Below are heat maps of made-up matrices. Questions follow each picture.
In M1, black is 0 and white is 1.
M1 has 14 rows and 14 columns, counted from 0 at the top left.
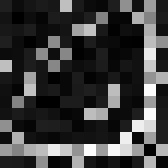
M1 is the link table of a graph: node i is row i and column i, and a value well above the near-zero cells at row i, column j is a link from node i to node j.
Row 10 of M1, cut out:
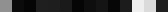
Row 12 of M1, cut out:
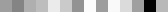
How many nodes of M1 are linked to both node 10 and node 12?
2
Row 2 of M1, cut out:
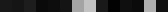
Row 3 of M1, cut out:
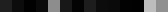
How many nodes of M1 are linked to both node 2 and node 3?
1
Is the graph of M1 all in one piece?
yes
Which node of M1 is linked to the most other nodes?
node 12
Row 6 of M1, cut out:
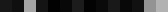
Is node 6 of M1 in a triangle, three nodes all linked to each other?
yes
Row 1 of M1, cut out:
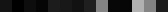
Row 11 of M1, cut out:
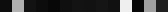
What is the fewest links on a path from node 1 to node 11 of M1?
1
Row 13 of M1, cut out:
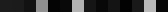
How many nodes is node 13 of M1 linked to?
3
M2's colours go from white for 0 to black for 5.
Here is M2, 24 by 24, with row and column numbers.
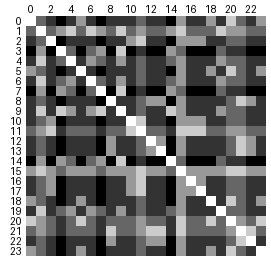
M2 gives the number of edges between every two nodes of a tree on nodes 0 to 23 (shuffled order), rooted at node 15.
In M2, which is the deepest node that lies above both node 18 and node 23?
20
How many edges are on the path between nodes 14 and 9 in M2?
1
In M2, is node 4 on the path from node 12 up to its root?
no
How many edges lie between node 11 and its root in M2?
1
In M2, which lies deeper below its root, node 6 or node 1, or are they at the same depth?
node 6
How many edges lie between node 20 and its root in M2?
1
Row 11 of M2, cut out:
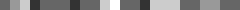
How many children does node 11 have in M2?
4
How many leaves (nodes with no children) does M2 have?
18
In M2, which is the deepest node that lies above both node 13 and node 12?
21
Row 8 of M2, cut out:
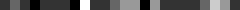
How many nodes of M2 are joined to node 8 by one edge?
1
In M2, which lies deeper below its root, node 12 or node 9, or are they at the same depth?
the same depth
